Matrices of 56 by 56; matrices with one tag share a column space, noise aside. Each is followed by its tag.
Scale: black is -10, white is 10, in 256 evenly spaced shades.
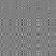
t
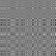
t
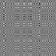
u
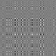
t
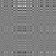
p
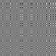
u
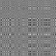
t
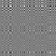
p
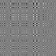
u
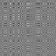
u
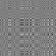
t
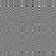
p
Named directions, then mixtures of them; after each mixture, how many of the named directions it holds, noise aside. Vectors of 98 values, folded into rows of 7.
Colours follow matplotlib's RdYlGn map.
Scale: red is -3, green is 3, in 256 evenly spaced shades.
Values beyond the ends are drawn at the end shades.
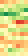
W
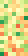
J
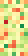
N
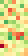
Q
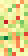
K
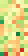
two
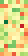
one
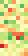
one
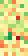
two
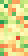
two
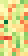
two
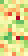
three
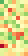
one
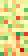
two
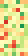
one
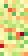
two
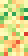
three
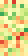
three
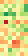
three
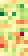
two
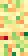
two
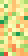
one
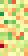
one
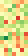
one
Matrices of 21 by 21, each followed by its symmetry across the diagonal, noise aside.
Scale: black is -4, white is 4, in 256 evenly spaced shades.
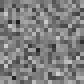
neither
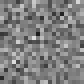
antisymmetric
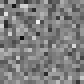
antisymmetric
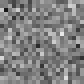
neither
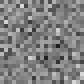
symmetric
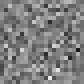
antisymmetric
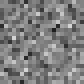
symmetric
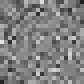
symmetric
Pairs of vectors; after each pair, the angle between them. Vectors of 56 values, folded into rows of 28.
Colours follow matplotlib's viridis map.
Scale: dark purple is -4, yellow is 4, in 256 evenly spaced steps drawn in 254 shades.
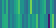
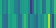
nearly opposite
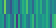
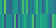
nearly parallel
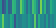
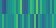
partly aligned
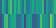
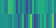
partly aligned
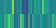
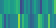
orthogonal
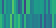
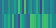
partly opposed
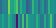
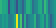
nearly opposite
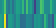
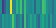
orthogonal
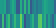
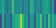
partly aligned
